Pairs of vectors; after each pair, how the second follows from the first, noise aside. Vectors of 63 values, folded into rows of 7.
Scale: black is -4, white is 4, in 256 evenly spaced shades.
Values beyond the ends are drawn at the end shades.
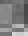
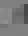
partly zeroed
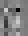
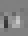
partly zeroed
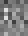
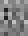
negated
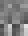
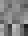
negated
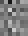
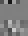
partly zeroed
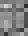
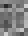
negated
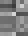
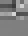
partly zeroed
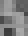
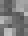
negated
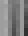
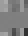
partly zeroed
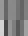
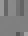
partly zeroed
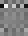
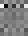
negated
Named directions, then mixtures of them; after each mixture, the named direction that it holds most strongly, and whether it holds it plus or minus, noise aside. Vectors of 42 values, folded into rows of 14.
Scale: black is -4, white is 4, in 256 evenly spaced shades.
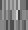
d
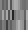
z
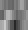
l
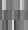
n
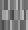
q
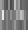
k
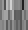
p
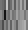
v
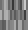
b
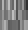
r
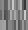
b, minus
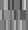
b, plus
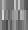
k, plus
